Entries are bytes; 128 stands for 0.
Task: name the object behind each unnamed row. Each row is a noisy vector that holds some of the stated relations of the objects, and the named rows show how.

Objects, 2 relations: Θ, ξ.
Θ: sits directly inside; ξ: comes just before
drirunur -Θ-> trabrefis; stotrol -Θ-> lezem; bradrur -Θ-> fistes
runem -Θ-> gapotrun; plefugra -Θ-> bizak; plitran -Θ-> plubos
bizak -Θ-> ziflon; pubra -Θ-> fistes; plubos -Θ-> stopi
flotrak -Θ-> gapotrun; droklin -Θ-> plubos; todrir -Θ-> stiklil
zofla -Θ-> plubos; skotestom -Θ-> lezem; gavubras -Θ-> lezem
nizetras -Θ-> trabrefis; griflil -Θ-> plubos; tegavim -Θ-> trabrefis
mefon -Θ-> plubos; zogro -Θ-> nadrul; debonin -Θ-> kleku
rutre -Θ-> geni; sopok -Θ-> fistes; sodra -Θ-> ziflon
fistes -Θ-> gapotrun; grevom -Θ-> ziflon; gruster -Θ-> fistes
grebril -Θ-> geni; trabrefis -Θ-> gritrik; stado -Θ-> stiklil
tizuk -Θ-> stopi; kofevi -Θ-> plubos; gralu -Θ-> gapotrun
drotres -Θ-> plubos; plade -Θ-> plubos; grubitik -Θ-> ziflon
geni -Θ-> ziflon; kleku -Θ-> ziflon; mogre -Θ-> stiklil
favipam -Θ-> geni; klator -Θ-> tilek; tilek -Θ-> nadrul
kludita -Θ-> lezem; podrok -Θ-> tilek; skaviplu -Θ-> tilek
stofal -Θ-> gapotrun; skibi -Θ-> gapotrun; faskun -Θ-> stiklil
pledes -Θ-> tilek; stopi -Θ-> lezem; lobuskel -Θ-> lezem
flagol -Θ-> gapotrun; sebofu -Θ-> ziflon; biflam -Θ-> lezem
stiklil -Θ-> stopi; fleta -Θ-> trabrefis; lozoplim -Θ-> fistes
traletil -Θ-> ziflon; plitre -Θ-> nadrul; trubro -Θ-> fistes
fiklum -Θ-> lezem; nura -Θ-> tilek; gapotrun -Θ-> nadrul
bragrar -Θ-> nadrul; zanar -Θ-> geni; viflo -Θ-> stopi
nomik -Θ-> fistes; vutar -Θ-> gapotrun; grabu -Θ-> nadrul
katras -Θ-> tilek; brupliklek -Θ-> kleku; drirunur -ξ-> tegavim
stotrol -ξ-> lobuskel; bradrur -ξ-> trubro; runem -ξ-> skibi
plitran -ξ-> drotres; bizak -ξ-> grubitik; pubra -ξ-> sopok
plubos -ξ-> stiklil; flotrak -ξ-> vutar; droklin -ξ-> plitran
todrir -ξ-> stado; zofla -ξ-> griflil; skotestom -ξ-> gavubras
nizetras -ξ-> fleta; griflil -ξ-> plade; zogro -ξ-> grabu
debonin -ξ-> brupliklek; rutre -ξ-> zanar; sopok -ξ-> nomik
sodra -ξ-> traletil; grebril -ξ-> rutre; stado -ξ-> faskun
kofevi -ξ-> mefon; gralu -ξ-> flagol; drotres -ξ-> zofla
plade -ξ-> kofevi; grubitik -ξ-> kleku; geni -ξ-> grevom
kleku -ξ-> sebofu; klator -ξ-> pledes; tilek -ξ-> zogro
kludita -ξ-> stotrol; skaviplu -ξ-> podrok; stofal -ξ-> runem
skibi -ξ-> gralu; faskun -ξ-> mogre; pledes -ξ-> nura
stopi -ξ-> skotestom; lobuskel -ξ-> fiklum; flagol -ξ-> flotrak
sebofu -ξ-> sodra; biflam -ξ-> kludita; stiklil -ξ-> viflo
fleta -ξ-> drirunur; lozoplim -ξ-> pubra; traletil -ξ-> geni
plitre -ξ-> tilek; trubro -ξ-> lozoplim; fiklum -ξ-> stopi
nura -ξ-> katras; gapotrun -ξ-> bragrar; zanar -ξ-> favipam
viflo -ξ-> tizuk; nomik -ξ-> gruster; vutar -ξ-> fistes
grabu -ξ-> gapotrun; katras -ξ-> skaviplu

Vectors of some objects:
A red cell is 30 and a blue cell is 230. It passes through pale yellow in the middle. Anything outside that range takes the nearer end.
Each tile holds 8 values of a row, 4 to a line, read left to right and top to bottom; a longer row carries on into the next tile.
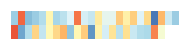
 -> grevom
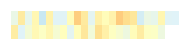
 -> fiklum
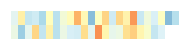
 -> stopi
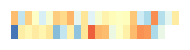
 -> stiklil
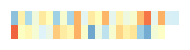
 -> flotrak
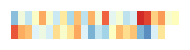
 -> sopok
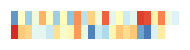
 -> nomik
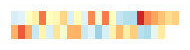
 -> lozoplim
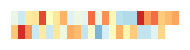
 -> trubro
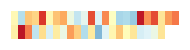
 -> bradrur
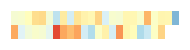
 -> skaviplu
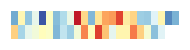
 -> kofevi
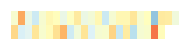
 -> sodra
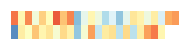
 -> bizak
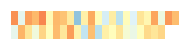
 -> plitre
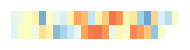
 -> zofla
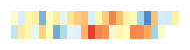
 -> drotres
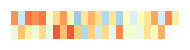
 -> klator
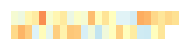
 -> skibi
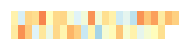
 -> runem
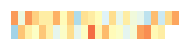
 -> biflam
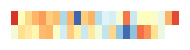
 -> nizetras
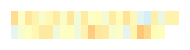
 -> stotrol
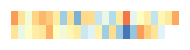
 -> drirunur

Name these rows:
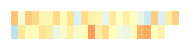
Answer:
kludita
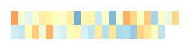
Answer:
trabrefis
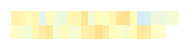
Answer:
lobuskel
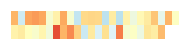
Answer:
pledes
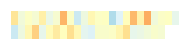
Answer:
nadrul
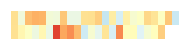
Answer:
nura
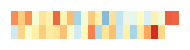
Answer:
debonin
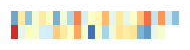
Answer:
vutar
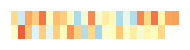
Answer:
stofal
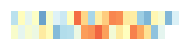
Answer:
griflil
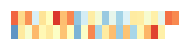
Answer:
grebril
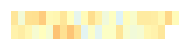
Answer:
zogro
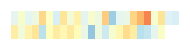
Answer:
gapotrun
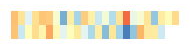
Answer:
tegavim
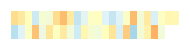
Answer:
ziflon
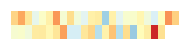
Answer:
zanar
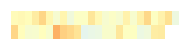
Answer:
grabu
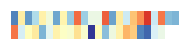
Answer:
fistes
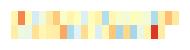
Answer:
favipam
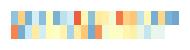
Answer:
gavubras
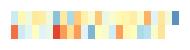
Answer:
podrok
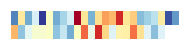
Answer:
mefon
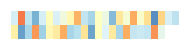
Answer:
geni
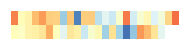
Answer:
fleta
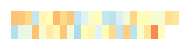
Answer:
kleku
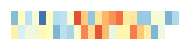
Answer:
plade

